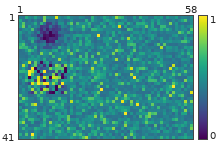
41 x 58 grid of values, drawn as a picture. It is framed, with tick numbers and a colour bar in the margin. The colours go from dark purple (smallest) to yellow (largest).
Average level on the scale: 50%. Ninth with the lowest average: top left. Slope: none. Odd patch: rougher, in the middle left. Dips: one, in the top left. Roughest part: middle left.
